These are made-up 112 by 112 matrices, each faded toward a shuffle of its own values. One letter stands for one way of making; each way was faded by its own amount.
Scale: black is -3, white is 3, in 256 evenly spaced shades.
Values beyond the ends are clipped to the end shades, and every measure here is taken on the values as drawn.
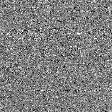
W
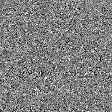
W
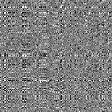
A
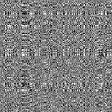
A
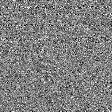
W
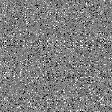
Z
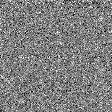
W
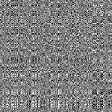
A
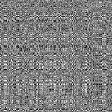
A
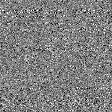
W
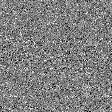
W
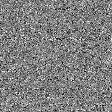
W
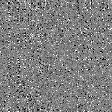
Z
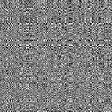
A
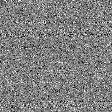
W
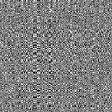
A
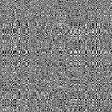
A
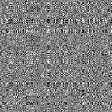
A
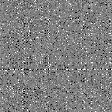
Z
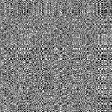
A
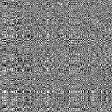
A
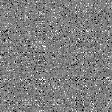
Z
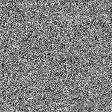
W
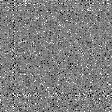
Z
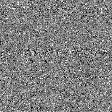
W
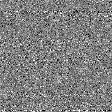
W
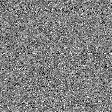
W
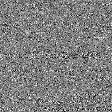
W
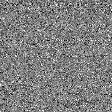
W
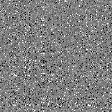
Z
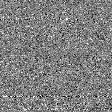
W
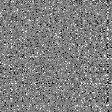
Z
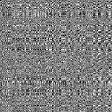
A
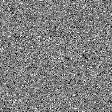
W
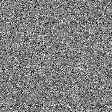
W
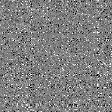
Z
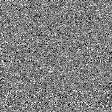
W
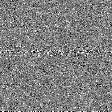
W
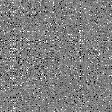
Z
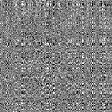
A
